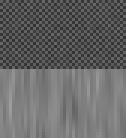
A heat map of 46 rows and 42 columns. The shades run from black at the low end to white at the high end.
It is made of 2 by 1 panels. Panel 1,1: low, checkered. Panel 2,1: middling, streaked downward, faint in contrast.
